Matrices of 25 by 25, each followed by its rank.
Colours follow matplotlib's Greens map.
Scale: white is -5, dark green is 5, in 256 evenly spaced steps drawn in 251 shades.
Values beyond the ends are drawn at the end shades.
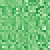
five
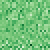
five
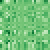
two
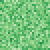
full rank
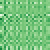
two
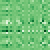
two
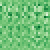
three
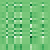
one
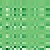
one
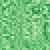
five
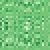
three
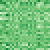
three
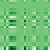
one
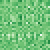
five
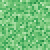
full rank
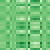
one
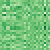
three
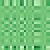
one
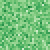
full rank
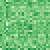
five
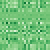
two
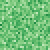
full rank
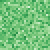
full rank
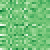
three
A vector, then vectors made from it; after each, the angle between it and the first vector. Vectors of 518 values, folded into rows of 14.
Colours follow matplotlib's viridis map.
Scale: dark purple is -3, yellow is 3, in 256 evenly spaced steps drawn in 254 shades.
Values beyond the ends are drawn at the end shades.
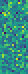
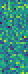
partly aligned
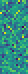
nearly opposite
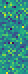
partly aligned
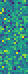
partly opposed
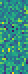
orthogonal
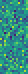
partly aligned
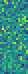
partly opposed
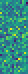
partly opposed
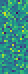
nearly parallel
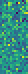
partly aligned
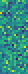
nearly opposite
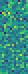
nearly parallel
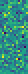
nearly parallel
